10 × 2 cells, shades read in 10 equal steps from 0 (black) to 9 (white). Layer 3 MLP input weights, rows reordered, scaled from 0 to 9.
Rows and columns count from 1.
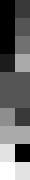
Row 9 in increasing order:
0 8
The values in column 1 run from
0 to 9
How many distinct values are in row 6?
1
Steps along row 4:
up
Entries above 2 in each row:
0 1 1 1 2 2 1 2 1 2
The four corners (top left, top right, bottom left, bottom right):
0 2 9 8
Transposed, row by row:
0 0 0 1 3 3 5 6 8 9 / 2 3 4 6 3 3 2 6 0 8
